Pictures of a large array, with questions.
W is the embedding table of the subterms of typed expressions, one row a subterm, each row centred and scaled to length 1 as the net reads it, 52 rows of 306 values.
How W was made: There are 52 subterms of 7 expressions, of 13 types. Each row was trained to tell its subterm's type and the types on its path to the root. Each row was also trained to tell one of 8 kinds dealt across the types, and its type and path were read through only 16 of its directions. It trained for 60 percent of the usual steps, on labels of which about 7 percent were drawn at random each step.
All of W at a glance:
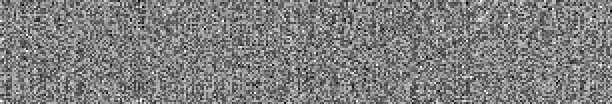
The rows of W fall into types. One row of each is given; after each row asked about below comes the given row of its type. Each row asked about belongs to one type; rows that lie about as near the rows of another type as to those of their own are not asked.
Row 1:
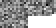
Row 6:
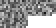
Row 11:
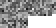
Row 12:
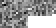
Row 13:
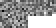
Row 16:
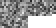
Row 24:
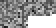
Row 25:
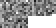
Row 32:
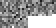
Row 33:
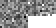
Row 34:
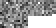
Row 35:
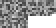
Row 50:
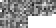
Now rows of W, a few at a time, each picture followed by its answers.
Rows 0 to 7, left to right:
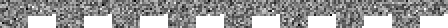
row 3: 50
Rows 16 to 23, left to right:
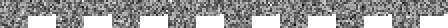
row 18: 16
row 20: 33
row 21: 34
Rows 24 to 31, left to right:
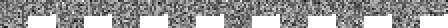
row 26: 35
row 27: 13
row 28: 33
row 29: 34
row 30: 24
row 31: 25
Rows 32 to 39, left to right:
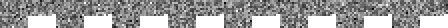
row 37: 25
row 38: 11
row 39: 34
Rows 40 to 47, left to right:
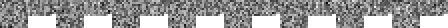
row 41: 35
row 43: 13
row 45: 35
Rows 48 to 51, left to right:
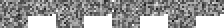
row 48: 12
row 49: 13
